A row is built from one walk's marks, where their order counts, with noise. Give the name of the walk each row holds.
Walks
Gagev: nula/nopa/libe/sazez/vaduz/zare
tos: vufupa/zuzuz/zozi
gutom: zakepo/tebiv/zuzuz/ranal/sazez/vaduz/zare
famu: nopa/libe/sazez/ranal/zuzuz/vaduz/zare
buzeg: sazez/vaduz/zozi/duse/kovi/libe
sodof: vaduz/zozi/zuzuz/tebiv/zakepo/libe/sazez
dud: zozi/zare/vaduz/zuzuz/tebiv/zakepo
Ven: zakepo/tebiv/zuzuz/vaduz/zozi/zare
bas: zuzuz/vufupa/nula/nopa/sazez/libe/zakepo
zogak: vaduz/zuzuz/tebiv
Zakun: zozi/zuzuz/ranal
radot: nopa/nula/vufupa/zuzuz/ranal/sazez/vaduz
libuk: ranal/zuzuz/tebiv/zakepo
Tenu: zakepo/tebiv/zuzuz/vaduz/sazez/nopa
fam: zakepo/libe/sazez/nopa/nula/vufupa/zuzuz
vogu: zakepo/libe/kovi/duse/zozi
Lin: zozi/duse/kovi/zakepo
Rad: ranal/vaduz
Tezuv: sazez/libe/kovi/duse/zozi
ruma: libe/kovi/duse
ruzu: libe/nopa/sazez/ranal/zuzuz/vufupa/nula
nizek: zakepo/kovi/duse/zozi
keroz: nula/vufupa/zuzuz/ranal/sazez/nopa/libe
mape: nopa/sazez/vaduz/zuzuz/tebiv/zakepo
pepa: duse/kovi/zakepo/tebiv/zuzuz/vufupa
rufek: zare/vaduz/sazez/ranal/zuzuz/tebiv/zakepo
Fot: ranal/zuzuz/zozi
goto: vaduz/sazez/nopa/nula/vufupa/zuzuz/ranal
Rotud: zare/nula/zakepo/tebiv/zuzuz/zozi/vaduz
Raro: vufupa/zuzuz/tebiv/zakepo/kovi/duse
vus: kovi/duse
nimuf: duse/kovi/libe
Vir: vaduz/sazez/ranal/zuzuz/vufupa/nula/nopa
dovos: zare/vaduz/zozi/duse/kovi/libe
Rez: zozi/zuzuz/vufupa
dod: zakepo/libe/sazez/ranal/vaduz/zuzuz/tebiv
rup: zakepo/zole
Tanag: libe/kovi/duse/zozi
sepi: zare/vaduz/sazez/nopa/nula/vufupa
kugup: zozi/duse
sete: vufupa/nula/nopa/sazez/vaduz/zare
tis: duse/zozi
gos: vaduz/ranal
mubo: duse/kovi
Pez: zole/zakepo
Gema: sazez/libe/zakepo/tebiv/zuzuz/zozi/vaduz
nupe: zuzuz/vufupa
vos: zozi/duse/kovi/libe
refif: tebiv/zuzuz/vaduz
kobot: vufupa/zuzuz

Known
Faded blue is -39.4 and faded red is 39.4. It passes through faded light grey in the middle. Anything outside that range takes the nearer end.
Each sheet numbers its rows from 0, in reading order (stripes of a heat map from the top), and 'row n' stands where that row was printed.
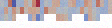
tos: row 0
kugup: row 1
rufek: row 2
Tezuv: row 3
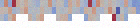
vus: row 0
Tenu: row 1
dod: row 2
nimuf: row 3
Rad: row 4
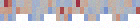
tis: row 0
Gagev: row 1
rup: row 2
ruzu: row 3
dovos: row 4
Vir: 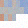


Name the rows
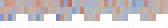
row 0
vos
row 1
Lin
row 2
ruma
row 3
Ven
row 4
buzeg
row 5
pepa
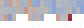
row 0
dud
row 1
goto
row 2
refif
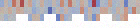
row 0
nizek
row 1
famu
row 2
Tanag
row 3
Rez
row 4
Raro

